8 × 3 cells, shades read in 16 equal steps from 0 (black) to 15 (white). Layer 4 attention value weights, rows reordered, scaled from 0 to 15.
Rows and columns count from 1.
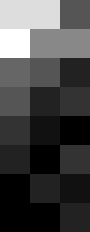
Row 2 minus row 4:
10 6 5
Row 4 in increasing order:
2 3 5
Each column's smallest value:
0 0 0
